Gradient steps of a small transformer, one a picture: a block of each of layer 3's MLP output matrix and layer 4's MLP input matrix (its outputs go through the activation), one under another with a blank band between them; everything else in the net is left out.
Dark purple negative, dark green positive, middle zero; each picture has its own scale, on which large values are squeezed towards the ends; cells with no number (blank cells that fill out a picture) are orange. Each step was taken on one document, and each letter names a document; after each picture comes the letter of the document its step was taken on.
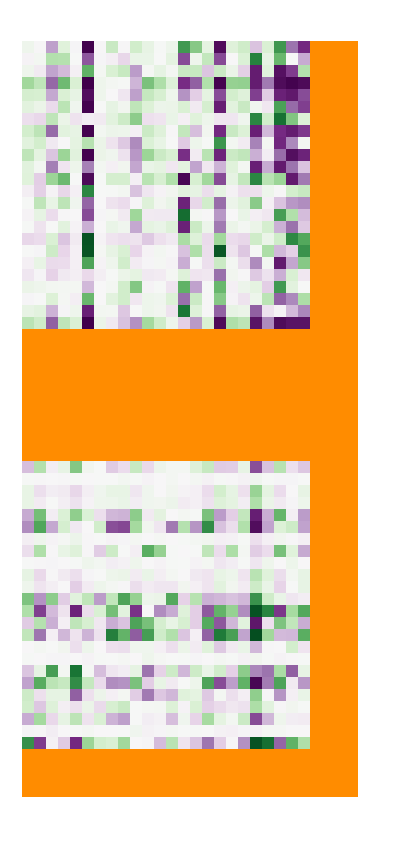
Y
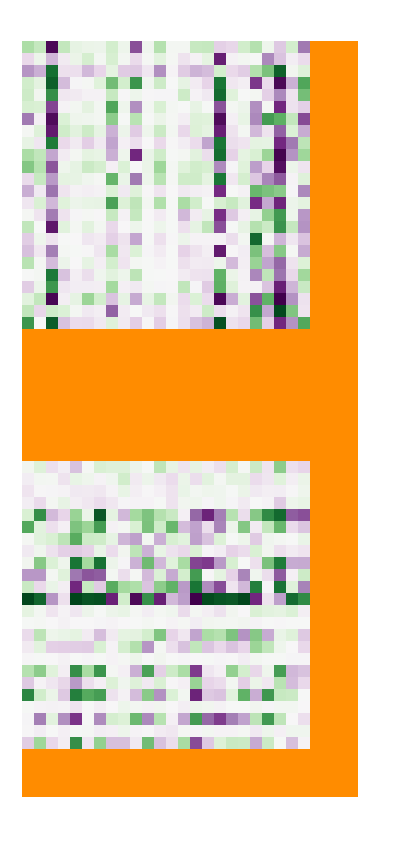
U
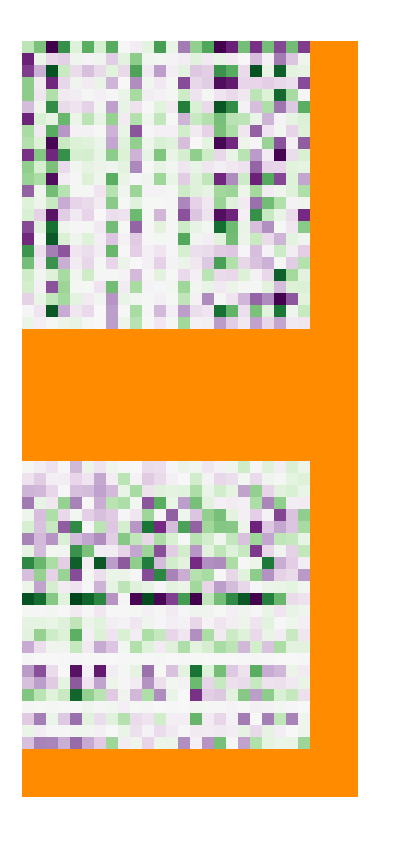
U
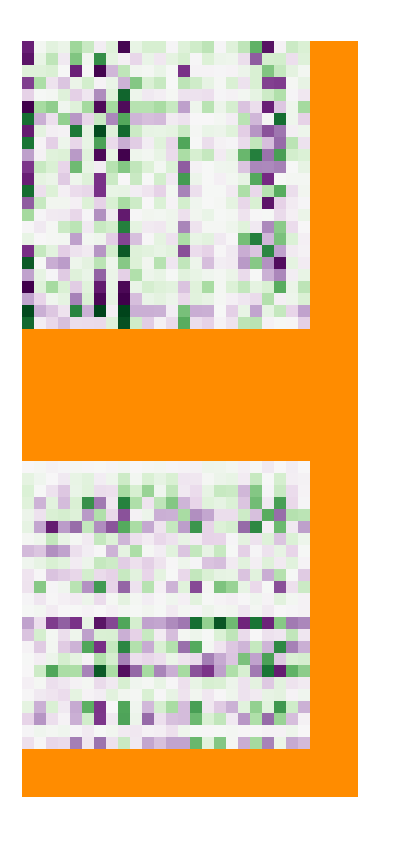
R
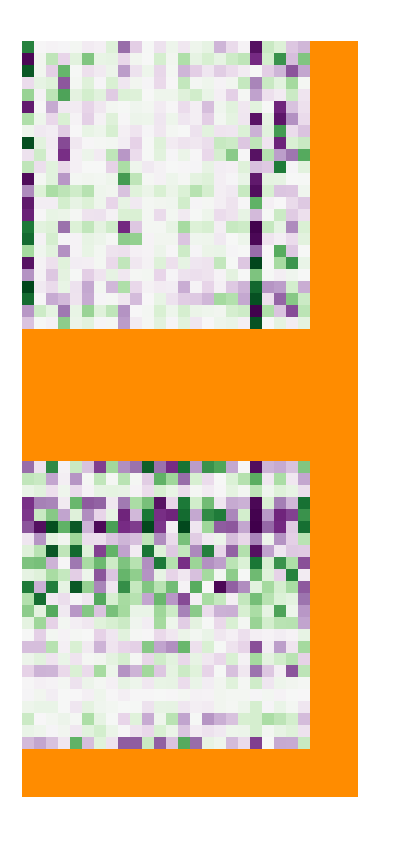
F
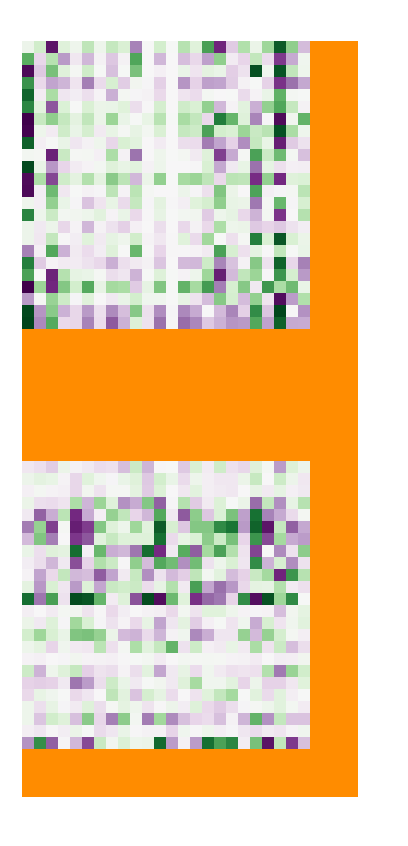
U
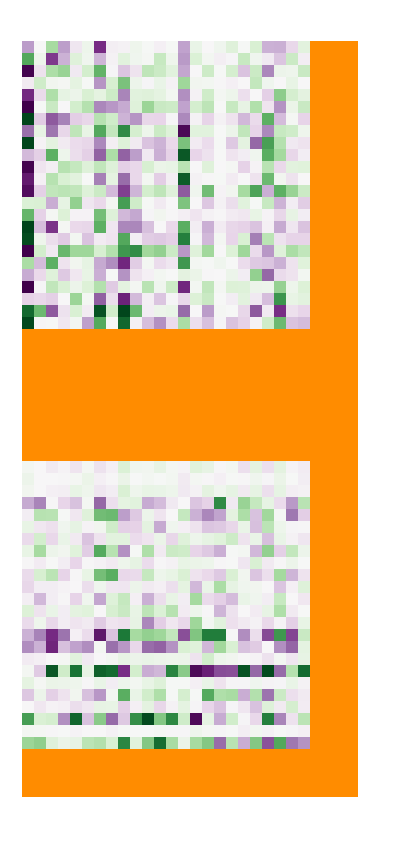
R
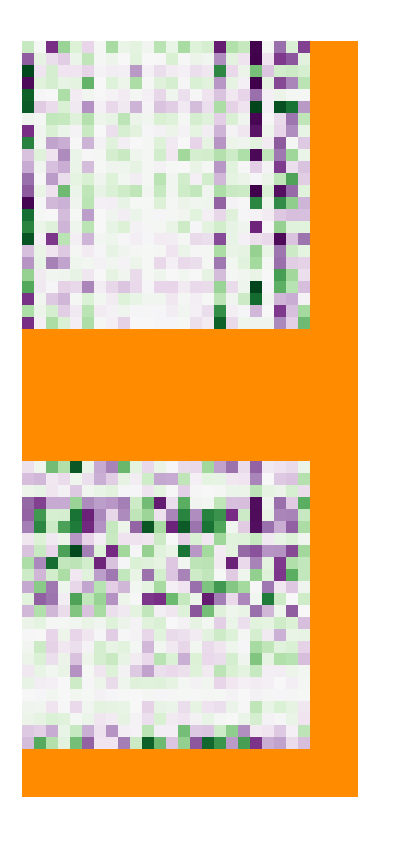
F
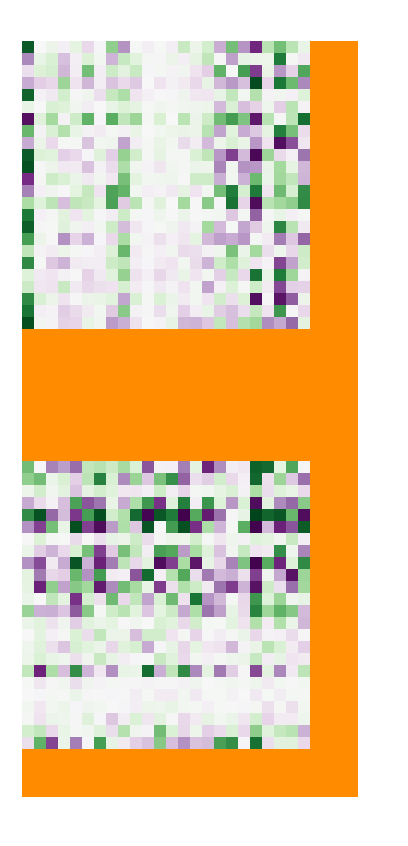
F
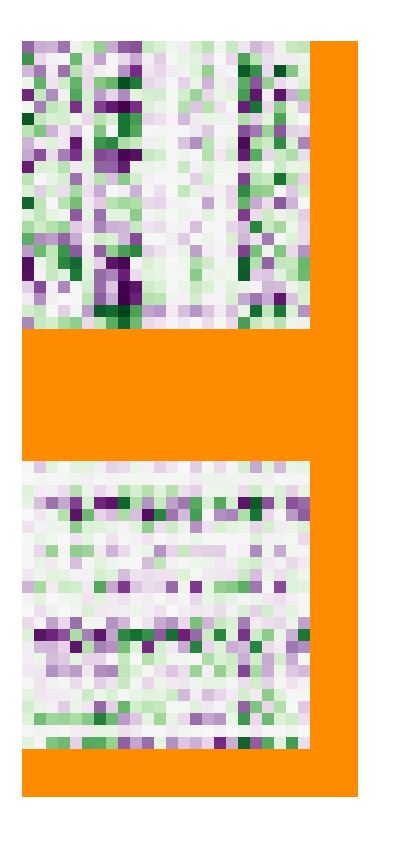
R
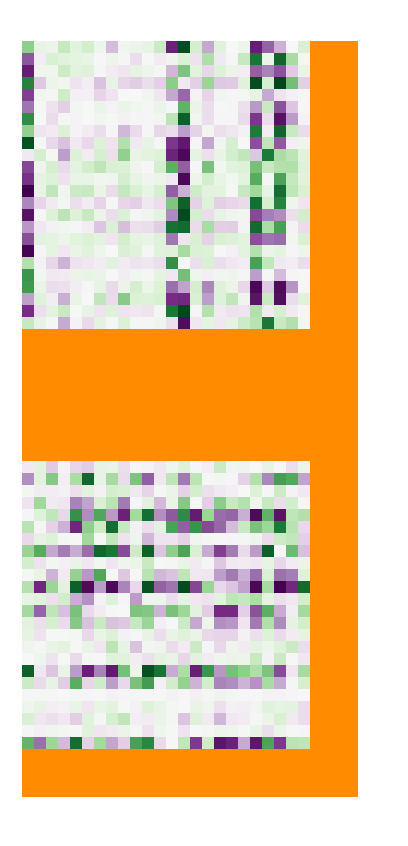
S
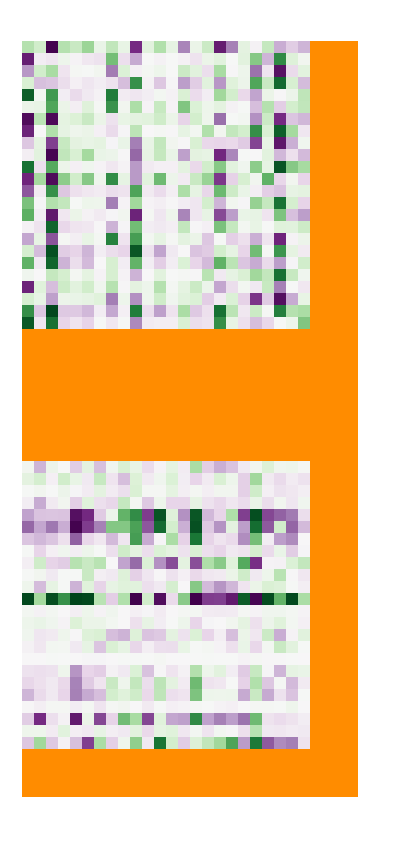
U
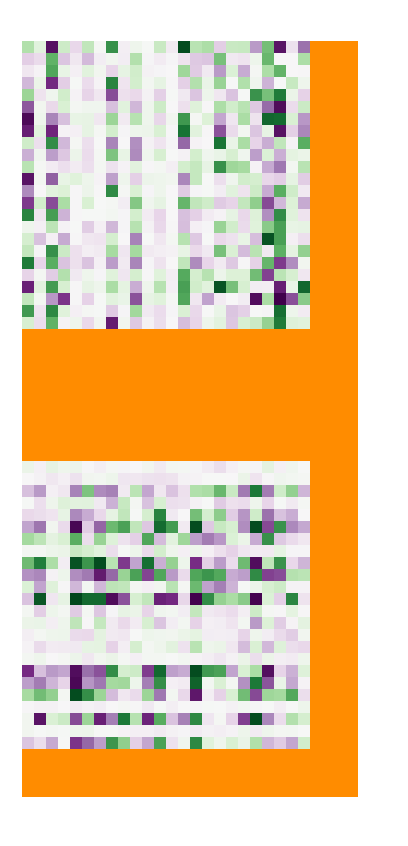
U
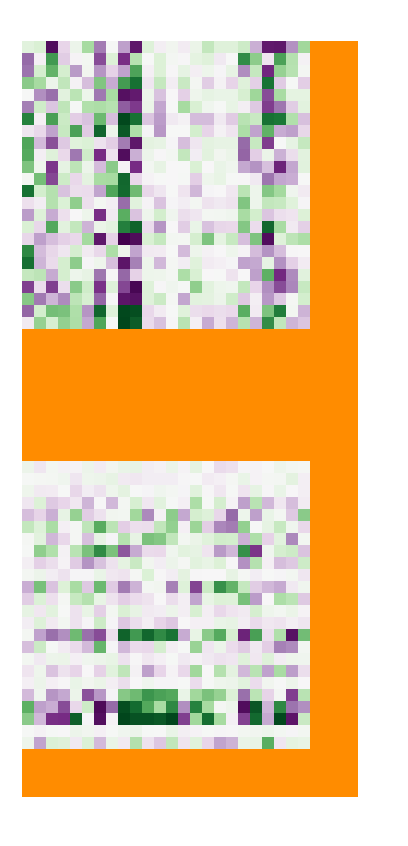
R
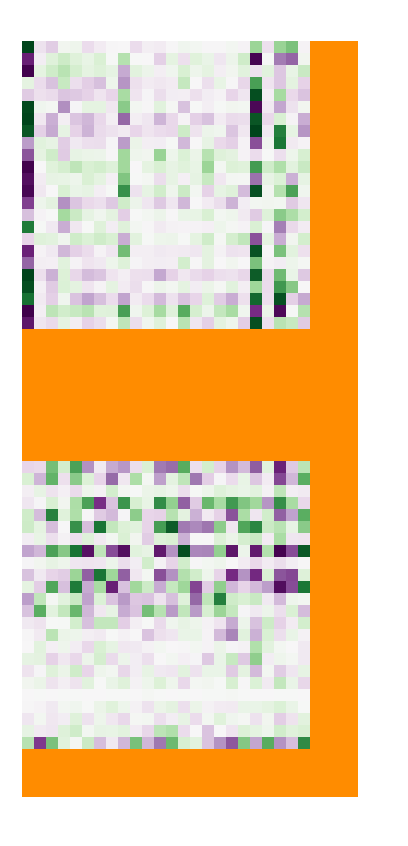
S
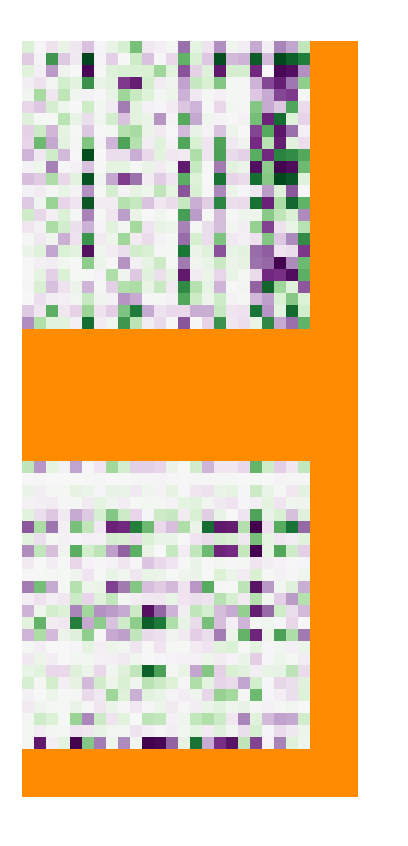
Y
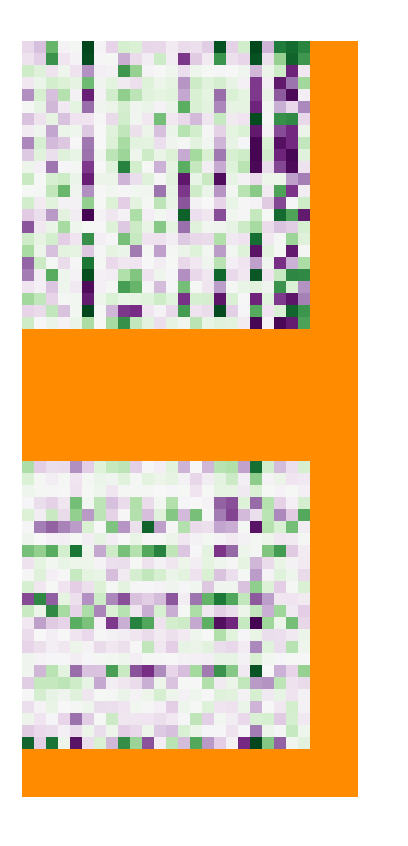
Y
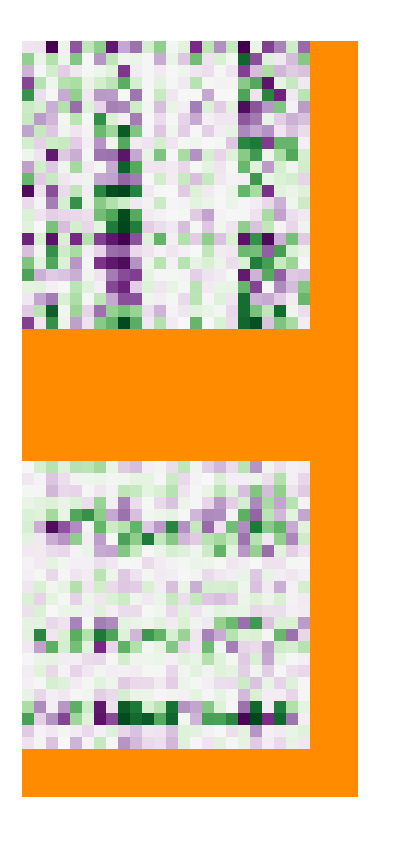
R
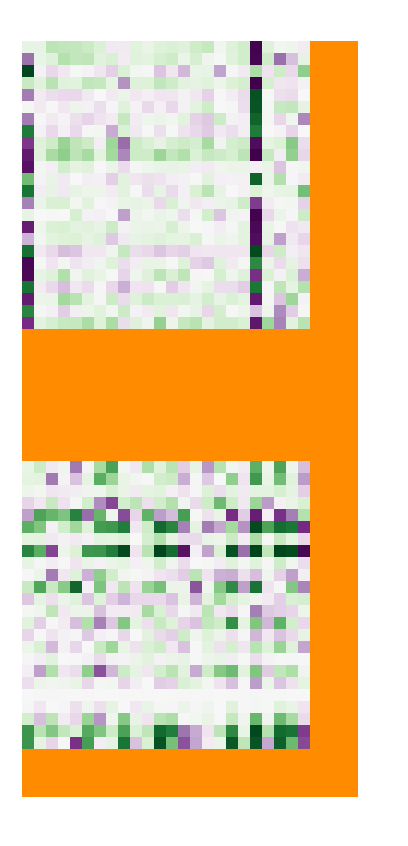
S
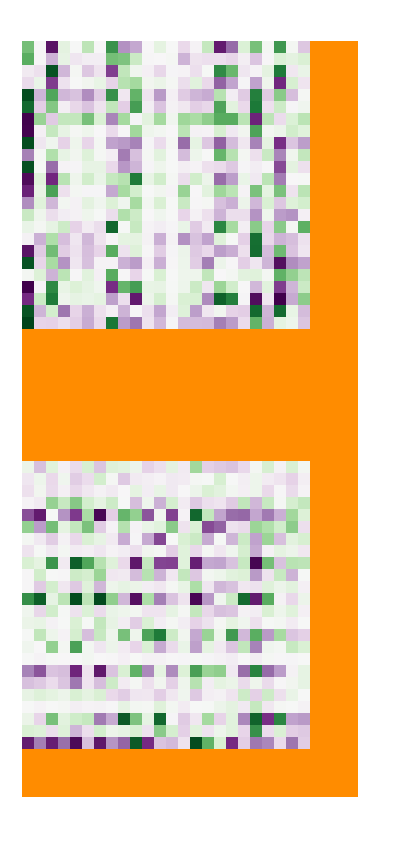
U
